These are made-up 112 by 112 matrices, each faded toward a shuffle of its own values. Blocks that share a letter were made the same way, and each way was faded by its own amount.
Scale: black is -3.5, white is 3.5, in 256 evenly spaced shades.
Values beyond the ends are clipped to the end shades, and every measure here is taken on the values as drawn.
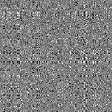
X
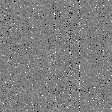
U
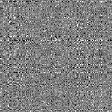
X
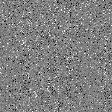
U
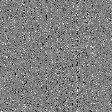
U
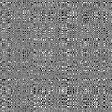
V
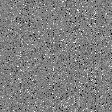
U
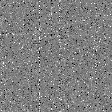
U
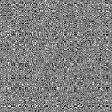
X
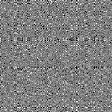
X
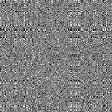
X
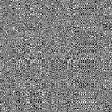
X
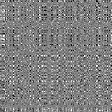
V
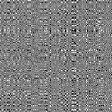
V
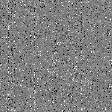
U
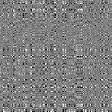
V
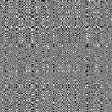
V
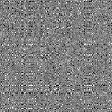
X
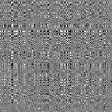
V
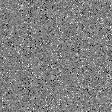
U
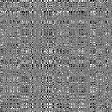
V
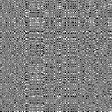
V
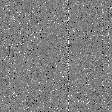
U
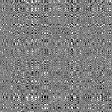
V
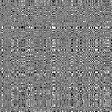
V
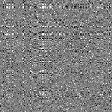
X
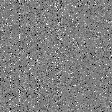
U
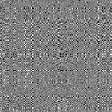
V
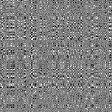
V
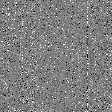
U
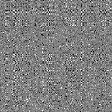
X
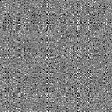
X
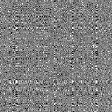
X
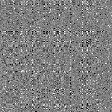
X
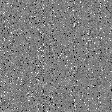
U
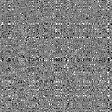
X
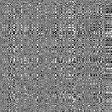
V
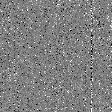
U
